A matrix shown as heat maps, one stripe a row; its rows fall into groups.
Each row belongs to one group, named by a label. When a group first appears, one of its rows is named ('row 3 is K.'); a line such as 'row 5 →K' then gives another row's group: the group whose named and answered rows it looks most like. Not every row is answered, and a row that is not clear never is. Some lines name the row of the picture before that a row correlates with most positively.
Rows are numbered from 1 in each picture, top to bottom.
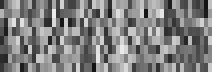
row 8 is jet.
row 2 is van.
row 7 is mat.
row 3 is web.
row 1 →van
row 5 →van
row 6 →jet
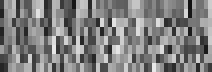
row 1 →web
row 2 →web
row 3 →van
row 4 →web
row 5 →jet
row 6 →van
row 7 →jet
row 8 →mat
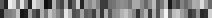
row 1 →web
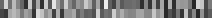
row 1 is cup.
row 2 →mat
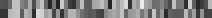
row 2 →mat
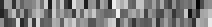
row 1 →van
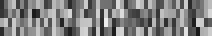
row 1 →web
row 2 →jet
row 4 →web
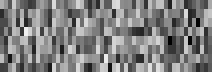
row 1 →van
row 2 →web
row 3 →web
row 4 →cup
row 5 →mat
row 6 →mat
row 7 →cup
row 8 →van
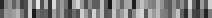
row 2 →van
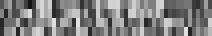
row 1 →mat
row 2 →mat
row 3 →jet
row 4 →web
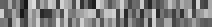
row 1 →jet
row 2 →cup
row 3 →cup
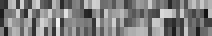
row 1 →web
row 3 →mat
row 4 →mat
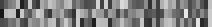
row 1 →jet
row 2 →web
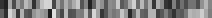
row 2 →web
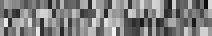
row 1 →van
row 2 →mat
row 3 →cup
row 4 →cup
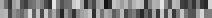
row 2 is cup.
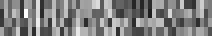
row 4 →cup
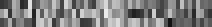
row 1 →jet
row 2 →cup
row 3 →mat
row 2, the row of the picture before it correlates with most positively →1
